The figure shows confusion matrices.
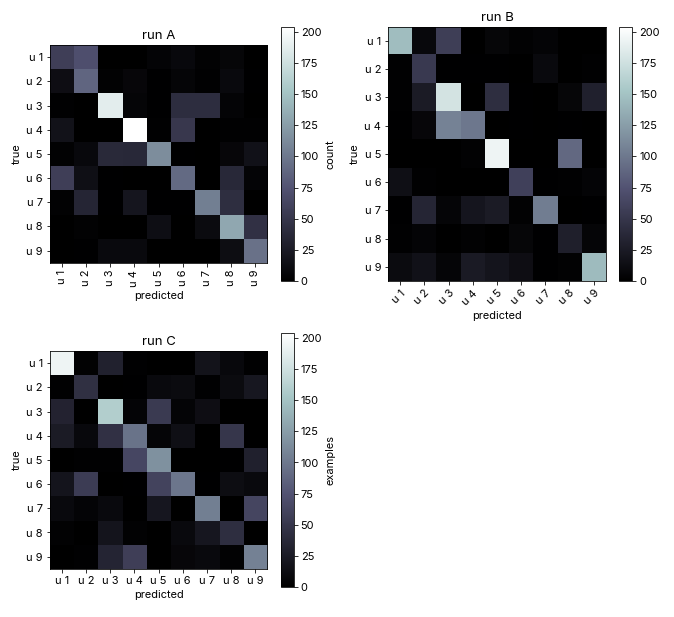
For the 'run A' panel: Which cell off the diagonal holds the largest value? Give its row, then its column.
u 1, u 2
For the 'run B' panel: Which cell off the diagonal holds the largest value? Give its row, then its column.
u 4, u 3
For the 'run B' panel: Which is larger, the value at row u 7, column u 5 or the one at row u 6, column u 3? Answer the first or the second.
the first
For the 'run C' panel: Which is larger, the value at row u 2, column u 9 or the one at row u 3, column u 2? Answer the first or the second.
the first
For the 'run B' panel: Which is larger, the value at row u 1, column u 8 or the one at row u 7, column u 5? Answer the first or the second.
the second
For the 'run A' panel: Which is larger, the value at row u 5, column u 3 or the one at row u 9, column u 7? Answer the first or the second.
the first
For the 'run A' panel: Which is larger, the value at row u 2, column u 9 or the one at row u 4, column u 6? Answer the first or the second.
the second
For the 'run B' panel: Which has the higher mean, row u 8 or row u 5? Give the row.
u 5
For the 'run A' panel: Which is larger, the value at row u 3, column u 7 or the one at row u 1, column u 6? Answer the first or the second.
the first
